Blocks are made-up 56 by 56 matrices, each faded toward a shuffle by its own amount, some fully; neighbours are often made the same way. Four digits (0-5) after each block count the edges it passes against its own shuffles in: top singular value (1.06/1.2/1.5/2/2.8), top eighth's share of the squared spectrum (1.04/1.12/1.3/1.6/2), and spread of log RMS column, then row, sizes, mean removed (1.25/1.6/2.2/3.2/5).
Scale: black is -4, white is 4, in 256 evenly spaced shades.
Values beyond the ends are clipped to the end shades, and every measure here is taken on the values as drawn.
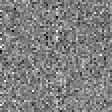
1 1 2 0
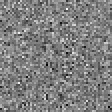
0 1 2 0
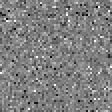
2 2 0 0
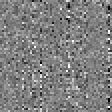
3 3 3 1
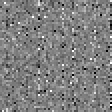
2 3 2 0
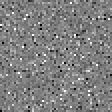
0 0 0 0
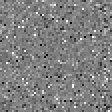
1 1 0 0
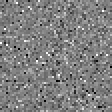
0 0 0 0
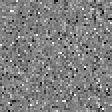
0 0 0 0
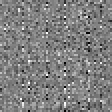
3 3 3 0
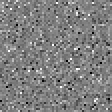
1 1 0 0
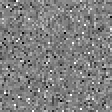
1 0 0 0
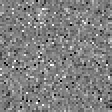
0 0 0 0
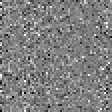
3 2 2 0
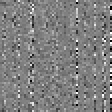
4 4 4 0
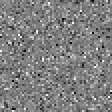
1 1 0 0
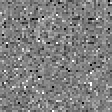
2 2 1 1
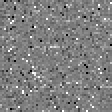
1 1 0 0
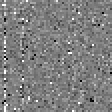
3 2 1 0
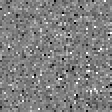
1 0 1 0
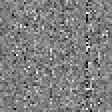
2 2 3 0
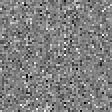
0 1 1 0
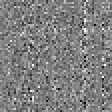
2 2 3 0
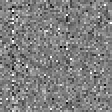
2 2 2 0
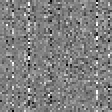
2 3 3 0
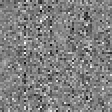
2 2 3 0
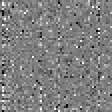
3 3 2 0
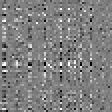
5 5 3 2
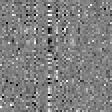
4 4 3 2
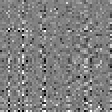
4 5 3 2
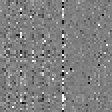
4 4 2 1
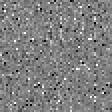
2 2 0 0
